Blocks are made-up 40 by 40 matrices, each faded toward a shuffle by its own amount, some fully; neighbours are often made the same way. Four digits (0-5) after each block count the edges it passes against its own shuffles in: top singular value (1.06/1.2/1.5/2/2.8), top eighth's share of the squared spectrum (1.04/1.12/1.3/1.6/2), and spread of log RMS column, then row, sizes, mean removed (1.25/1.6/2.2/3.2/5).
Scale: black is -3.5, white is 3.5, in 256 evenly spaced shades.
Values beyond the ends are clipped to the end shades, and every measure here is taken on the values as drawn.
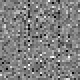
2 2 2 0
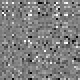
3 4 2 2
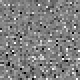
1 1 0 0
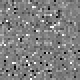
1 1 0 1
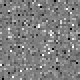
0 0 0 0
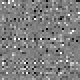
3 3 1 2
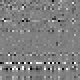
4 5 1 3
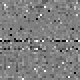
3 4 0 2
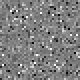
1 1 0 0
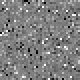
0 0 0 0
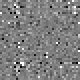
3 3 1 1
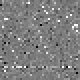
2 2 0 0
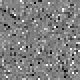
0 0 0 0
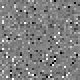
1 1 0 0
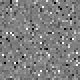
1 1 0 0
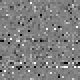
3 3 0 1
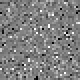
0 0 0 0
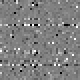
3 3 1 2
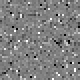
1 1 0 0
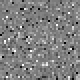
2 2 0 1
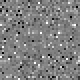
2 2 0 1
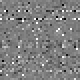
3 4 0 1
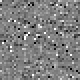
2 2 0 1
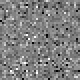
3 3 1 1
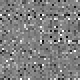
3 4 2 2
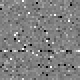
2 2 0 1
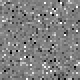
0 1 0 0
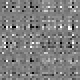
4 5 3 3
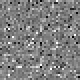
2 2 1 1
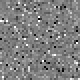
1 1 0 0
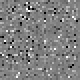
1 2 2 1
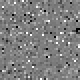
0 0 0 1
